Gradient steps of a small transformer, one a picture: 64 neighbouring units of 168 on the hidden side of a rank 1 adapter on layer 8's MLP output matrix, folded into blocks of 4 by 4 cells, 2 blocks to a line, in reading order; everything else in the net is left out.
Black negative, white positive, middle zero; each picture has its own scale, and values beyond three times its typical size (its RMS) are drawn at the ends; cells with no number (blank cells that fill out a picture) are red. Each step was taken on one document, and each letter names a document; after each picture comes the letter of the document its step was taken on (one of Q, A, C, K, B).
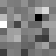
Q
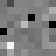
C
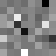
Q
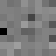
C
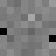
C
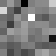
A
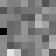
A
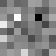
Q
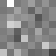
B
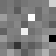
C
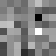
Q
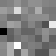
A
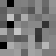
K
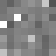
K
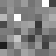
K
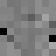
C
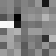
Q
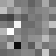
A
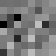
K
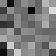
K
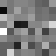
A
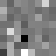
B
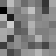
A
